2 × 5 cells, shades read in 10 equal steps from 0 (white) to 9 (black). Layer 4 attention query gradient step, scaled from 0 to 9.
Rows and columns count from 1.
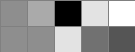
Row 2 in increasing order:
1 4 4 5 6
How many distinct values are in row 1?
5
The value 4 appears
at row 1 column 1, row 2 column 1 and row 2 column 2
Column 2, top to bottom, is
3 4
